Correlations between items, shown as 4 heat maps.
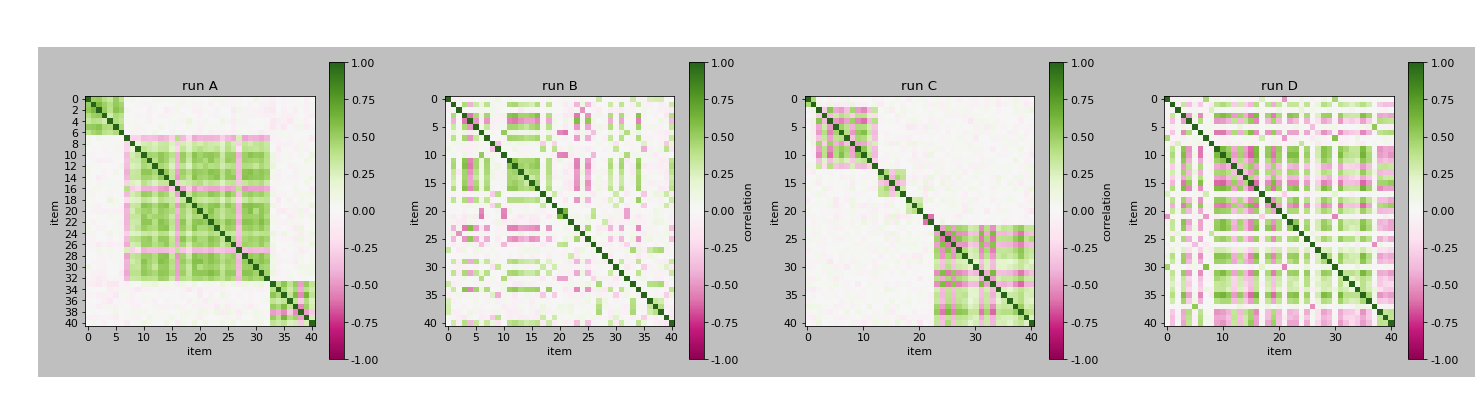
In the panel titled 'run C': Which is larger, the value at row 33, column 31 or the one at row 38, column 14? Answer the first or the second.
the first
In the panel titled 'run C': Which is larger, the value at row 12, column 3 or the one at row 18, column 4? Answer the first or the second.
the second
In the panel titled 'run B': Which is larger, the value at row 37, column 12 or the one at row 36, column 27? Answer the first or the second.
the second
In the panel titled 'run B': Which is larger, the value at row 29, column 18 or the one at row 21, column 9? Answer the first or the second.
the first
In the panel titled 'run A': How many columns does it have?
41
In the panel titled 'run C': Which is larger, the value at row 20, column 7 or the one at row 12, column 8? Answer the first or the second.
the second
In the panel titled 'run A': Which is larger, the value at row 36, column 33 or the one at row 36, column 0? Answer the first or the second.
the first
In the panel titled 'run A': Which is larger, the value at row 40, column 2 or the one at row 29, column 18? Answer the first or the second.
the second
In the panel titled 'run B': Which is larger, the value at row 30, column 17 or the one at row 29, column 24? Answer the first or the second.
the first
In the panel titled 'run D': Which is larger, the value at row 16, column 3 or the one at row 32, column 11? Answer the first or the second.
the first
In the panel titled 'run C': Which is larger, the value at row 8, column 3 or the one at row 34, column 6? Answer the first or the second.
the second
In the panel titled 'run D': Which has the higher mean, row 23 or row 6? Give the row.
23
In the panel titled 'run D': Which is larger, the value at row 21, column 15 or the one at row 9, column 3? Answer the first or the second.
the second
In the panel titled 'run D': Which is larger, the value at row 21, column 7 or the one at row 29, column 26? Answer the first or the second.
the second
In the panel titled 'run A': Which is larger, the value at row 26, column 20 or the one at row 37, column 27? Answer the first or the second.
the first
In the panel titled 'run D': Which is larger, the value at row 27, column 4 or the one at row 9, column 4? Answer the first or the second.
the first
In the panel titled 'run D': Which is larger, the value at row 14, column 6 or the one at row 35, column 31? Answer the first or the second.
the second
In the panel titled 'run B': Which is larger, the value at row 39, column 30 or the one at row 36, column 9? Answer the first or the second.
the first
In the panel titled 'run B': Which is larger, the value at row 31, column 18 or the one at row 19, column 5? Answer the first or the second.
the first
